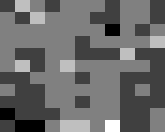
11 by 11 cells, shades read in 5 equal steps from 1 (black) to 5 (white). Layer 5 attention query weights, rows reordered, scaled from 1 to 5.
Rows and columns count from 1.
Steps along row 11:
down same up up same down up down same up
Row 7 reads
2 2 3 3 3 2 3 3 2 2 2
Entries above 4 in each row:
0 0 0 0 0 0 0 0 0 0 1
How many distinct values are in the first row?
3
